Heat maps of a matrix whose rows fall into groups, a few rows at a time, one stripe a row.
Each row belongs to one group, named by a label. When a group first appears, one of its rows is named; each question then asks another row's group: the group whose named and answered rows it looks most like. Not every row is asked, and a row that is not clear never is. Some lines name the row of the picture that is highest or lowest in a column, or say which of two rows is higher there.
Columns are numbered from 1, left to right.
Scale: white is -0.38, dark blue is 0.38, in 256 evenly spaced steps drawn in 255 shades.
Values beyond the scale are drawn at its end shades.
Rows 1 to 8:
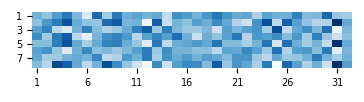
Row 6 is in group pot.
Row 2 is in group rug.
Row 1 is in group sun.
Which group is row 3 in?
pot
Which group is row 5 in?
rug
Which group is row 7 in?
pot
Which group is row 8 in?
rug
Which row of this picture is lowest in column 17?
4
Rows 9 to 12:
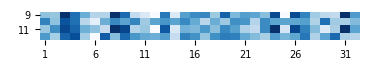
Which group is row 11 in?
rug
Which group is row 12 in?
sun
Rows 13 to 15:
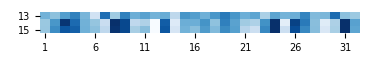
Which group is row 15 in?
rug
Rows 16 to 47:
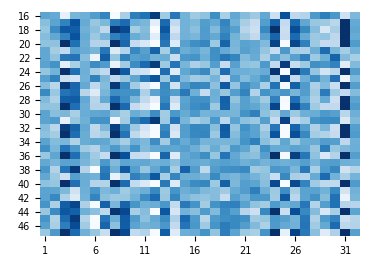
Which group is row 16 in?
pot
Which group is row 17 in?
rug
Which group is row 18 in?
rug
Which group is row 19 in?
rug
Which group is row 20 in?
rug
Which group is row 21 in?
pot
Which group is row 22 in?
sun
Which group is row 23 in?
pot
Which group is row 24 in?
rug
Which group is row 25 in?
pot
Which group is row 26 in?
rug
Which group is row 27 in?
sun
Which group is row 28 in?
rug
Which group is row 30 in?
pot
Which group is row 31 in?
pot
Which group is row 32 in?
rug
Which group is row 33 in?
rug
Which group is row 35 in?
sun
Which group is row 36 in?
rug
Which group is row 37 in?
sun
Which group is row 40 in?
rug
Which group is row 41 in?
pot
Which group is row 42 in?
pot
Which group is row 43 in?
sun
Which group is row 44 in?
rug
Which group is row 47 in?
rug
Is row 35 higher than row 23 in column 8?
Yes
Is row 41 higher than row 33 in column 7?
Yes
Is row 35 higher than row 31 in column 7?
No
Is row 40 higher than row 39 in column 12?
No
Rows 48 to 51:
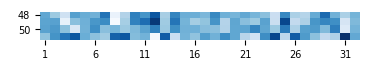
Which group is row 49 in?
pot
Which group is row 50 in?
pot
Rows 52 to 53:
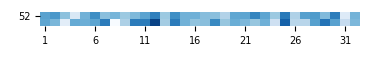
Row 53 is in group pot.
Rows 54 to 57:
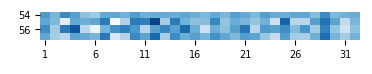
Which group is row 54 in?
sun
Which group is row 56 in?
sun
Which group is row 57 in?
pot
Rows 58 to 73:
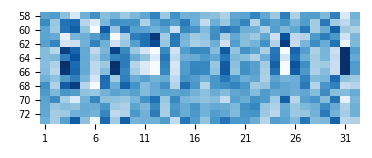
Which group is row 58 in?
pot
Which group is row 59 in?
sun
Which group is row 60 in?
sun
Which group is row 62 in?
pot
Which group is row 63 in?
rug
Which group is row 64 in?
rug
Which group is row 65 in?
rug
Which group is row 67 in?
sun
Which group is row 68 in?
sun
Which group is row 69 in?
sun
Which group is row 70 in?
pot
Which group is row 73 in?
sun
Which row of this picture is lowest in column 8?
61
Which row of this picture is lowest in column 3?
61
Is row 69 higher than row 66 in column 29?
Yes
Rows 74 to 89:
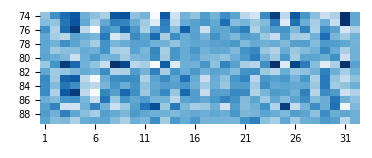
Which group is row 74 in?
rug
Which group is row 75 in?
rug
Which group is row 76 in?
sun
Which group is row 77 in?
pot
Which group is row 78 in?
sun
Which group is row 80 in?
pot
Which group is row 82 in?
pot
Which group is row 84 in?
sun
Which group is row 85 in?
sun
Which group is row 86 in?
sun
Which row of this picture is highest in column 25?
87
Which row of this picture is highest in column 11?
87
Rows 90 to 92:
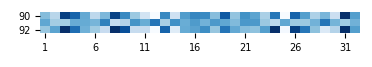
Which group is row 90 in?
rug
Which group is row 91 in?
pot
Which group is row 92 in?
rug
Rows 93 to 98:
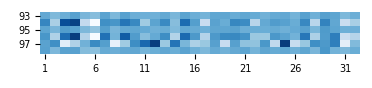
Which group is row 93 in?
sun
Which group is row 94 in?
sun
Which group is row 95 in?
sun
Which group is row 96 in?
sun
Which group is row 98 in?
sun
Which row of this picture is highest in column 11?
97
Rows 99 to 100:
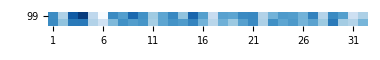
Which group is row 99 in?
sun
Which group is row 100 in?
sun
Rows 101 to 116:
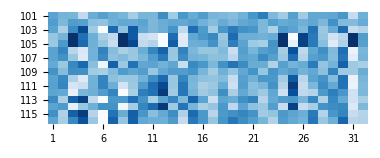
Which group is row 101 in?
pot
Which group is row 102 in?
sun
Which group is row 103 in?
sun
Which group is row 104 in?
rug
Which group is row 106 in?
pot
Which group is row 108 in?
sun
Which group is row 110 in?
pot
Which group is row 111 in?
pot
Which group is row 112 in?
pot
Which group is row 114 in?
pot
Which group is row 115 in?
sun
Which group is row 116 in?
sun
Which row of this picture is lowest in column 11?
104
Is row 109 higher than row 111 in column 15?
Yes
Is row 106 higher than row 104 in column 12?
Yes
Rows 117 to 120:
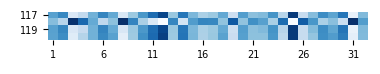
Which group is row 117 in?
pot
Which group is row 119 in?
pot
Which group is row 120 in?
pot
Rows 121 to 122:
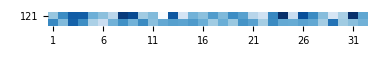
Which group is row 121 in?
rug
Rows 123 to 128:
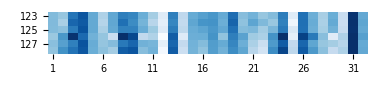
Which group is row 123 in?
rug
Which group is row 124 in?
rug
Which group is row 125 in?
rug
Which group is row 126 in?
rug
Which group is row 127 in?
rug
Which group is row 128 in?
rug
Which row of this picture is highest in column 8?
126
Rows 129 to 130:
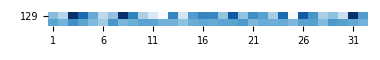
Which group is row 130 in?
sun
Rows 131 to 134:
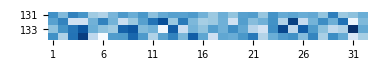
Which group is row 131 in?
sun
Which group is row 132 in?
pot
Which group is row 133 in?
rug
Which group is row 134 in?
sun
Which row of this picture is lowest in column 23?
134
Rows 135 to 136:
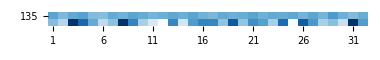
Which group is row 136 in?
rug
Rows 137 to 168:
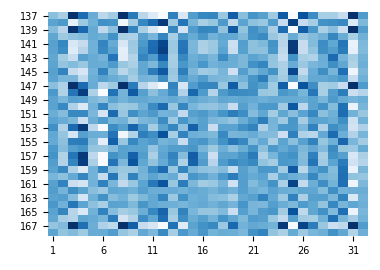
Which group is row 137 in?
rug
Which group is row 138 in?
pot
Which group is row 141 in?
pot
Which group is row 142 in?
pot
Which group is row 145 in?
pot
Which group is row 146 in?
pot
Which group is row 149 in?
sun
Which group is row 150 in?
pot
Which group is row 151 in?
sun
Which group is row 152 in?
pot
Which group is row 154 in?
pot
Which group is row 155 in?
sun
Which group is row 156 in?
sun
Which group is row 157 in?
sun
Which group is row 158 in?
sun
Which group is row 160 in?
sun
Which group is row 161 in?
pot
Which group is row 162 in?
sun
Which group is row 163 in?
pot
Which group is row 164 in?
sun
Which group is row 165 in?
pot
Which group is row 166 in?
pot
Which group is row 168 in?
pot
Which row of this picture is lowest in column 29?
167
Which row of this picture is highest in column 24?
167
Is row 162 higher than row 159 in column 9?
Yes
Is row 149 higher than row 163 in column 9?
Yes
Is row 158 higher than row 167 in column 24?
No
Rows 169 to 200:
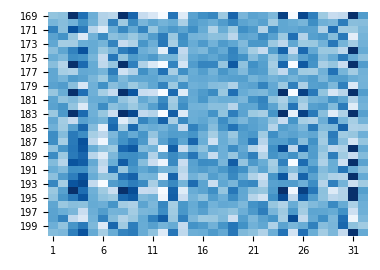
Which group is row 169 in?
rug
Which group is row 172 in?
pot
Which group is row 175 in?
sun
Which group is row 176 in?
rug
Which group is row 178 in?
sun
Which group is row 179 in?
pot
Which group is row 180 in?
rug
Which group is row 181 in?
pot
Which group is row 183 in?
rug
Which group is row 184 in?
pot
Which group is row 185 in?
sun
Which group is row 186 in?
sun
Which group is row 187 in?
sun
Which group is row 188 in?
rug
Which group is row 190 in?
rug
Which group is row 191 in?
sun
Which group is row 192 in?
rug
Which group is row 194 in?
rug
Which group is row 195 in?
rug
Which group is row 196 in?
pot
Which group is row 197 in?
pot
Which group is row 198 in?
pot
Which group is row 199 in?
sun
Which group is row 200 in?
rug
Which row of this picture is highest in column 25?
198
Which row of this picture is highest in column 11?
198
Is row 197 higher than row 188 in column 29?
Yes
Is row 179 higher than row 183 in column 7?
Yes
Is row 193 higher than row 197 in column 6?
No
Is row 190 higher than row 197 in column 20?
No
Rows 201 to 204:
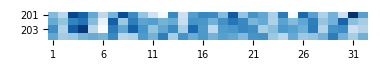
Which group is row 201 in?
rug
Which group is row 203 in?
sun
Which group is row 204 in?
pot
